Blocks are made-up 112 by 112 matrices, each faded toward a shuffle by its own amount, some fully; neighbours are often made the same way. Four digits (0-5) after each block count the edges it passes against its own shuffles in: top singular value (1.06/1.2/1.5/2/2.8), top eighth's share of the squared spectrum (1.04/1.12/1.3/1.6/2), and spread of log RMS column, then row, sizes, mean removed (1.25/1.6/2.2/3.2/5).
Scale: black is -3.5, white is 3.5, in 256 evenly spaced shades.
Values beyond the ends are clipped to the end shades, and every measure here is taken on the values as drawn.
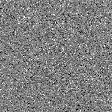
3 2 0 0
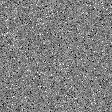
2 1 0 0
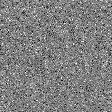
3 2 0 0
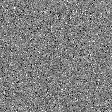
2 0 0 0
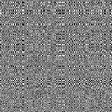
5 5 4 4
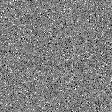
3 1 0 0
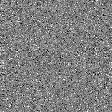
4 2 1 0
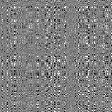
5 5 4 3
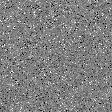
1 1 0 0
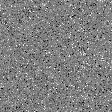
1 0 0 0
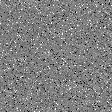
1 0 0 0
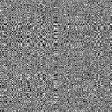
5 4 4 3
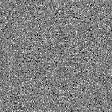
3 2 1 1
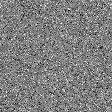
1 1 0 0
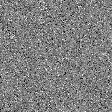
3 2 0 0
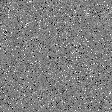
0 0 0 0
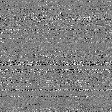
2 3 0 4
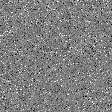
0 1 0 1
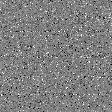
1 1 0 2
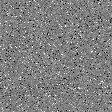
0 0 0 0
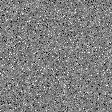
1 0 0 0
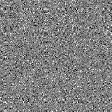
4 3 2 2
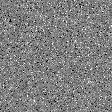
0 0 0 0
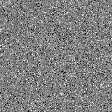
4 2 1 1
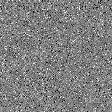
3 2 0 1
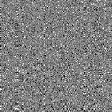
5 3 2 2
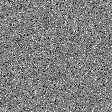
1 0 0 0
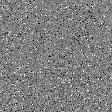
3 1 1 0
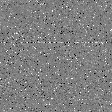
2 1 0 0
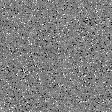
0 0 0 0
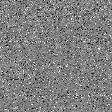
1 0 0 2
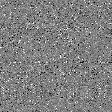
3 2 0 1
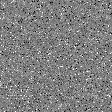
1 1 0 0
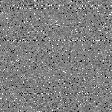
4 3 1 2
